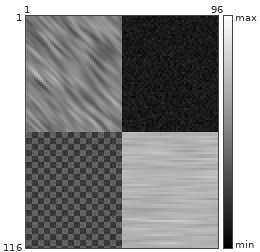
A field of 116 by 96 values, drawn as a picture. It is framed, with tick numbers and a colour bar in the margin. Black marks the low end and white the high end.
It is made of 2 by 2 panels. Panel 1,1: middling, slanting down to the right. Panel 1,2: very low, fine-grained, faint in contrast. Panel 2,1: low, checkered. Panel 2,2: high, streaked across, faint in contrast.
